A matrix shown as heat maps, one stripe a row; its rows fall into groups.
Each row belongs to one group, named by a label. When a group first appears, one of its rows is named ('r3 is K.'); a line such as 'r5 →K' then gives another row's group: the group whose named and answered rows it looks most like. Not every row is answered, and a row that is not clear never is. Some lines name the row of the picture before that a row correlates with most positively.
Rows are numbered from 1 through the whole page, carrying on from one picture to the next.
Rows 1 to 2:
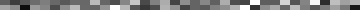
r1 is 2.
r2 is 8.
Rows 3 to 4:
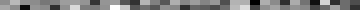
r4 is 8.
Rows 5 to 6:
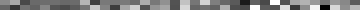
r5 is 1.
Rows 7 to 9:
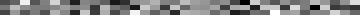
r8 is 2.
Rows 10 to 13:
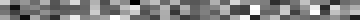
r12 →2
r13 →8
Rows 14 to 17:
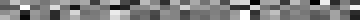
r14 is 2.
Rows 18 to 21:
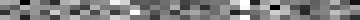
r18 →8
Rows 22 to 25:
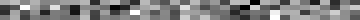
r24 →1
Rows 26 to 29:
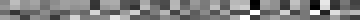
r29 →8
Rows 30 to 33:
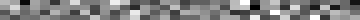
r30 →8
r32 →1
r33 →2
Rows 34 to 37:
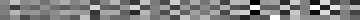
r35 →2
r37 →1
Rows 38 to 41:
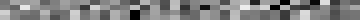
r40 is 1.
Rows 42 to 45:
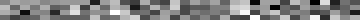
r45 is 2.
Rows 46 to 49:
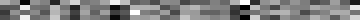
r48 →1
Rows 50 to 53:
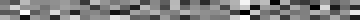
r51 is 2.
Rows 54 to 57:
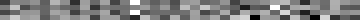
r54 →1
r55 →1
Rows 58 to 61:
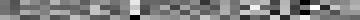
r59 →2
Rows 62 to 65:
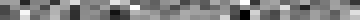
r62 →8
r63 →1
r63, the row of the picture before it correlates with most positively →58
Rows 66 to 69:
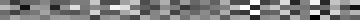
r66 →2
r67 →8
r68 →2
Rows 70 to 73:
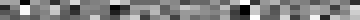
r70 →8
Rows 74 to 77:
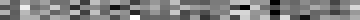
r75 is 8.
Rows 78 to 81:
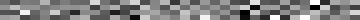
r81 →1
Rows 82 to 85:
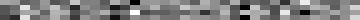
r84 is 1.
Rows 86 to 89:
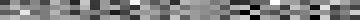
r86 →1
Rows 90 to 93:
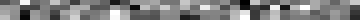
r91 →1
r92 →8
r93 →8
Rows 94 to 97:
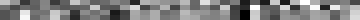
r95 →2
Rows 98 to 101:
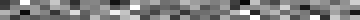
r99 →1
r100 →8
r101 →2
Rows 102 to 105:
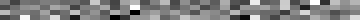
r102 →2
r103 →1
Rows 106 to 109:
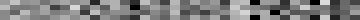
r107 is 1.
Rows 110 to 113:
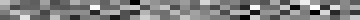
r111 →2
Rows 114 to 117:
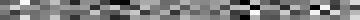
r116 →2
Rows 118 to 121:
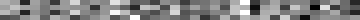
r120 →8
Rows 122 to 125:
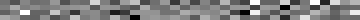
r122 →2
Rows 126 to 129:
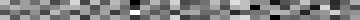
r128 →1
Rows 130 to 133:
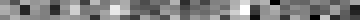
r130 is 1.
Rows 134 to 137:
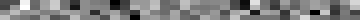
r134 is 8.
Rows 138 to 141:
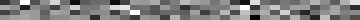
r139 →8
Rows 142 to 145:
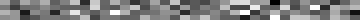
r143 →2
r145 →1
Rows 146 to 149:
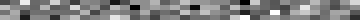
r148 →1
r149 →8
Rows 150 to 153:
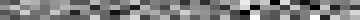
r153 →2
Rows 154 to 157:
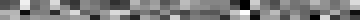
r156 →8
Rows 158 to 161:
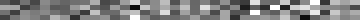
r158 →2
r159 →1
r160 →2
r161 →1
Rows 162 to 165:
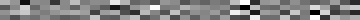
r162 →8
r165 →2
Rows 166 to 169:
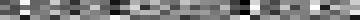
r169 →8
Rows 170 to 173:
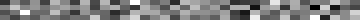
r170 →1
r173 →2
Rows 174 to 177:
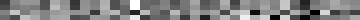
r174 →1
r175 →1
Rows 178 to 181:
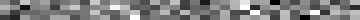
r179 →8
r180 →2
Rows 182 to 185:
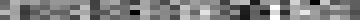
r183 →1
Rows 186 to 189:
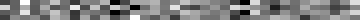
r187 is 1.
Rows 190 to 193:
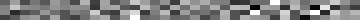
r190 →1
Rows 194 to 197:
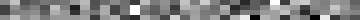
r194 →1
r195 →1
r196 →1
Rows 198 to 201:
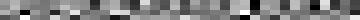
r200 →8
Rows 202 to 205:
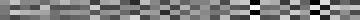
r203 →2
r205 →2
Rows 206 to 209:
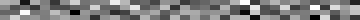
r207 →2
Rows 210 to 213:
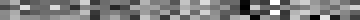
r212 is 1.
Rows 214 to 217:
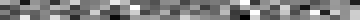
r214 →8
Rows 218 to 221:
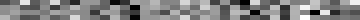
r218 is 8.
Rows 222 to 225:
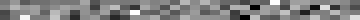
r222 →1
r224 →1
